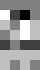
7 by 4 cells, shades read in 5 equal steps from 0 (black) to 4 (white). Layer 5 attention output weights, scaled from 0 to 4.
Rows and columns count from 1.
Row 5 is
1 2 1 1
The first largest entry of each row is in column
1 1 3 3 2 1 1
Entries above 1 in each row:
4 2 4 4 1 4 4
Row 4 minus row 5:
1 1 3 2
